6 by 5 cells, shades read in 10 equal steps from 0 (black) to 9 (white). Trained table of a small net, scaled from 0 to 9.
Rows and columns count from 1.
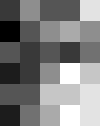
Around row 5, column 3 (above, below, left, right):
5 6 3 7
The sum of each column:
10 19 29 36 40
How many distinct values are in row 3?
3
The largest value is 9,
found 2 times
